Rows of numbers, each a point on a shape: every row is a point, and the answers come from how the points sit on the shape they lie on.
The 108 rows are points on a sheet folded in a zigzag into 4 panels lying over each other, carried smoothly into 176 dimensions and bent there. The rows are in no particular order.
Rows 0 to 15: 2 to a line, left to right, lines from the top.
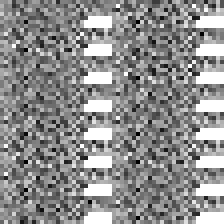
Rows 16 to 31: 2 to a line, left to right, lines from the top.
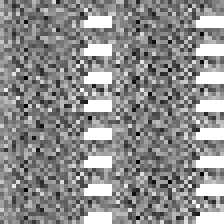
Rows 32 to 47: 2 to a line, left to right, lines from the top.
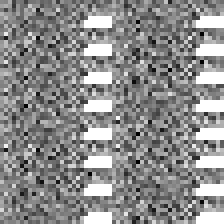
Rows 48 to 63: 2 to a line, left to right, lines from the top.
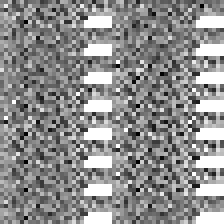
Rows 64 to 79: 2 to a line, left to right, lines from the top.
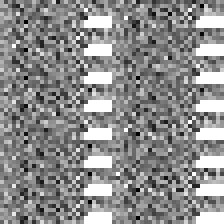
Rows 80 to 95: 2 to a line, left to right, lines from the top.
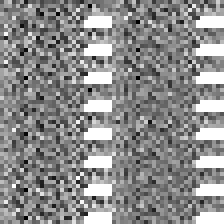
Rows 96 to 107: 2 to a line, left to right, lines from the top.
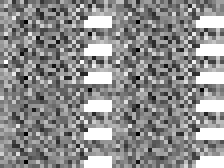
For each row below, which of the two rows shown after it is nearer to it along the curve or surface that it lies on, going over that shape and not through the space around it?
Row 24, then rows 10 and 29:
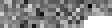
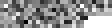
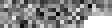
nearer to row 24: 29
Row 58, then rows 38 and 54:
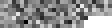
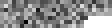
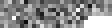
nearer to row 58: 54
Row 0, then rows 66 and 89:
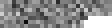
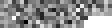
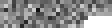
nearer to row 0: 66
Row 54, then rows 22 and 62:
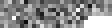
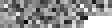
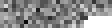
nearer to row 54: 22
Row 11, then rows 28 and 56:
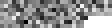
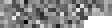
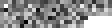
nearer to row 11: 28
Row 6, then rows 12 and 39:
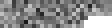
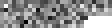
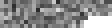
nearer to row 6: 12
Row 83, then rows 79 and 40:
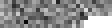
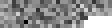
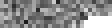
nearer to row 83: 79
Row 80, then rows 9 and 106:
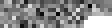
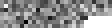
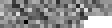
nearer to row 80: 9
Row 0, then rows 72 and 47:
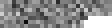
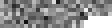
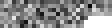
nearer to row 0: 72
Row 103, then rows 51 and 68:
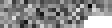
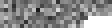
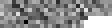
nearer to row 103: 51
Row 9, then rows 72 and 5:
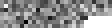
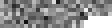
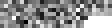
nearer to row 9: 72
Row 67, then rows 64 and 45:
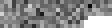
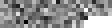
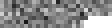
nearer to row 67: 45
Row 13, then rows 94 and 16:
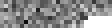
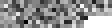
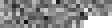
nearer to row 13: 16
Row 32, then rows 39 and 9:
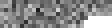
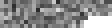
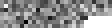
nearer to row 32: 39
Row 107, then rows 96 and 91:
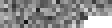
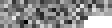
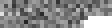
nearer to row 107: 91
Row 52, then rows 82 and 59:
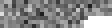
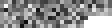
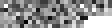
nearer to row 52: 82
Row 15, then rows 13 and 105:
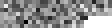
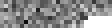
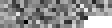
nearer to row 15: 105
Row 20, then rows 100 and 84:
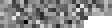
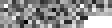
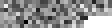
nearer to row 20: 100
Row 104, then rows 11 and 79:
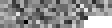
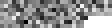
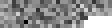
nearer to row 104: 11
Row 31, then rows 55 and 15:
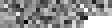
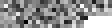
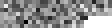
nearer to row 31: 55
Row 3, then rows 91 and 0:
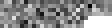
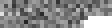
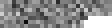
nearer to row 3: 91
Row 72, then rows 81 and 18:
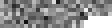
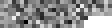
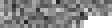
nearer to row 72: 18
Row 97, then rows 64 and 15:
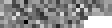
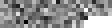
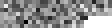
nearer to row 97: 64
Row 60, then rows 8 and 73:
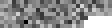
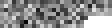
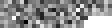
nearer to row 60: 73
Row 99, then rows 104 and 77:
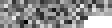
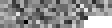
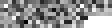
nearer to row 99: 77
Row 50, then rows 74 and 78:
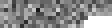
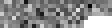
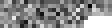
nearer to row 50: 78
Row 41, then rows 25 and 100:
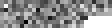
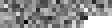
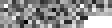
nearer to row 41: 25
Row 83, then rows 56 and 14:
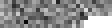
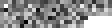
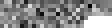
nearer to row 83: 56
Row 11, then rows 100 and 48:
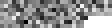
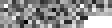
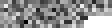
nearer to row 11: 100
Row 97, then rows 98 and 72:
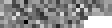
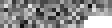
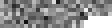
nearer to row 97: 72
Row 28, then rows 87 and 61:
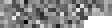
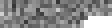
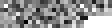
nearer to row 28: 61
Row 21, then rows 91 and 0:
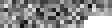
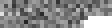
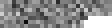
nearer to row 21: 91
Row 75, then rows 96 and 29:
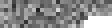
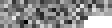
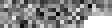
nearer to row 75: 29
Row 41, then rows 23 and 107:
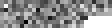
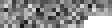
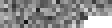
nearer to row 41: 107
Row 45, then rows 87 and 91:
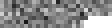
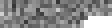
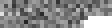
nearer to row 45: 91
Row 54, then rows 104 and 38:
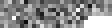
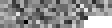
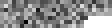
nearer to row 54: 104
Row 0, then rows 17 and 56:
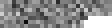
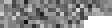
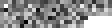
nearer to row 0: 17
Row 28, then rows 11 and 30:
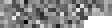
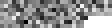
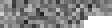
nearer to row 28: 11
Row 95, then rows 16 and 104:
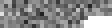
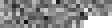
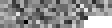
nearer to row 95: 16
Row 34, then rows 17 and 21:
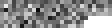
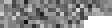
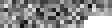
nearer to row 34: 21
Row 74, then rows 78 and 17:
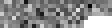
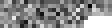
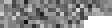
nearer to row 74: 78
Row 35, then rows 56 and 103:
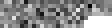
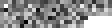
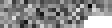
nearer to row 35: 103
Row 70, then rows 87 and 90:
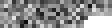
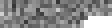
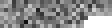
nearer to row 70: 90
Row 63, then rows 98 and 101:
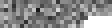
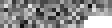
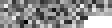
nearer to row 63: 98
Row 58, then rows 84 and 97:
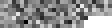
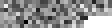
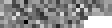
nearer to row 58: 97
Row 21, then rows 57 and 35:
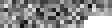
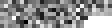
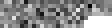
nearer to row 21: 35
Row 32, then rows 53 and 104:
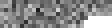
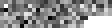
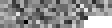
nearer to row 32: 53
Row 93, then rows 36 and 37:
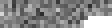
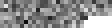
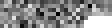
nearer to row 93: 37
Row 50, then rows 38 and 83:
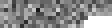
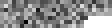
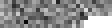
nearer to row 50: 38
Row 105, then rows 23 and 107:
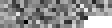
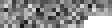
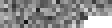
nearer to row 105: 107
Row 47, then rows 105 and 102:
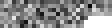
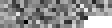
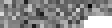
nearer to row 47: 102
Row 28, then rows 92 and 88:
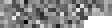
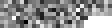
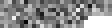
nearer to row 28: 92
